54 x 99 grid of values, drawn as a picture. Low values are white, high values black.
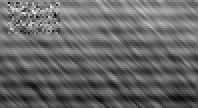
Stripes: horizontal, repeating 8 times. Slope: up to the bottom. Odd patch: rougher, in the top left. Roughest part: top left.
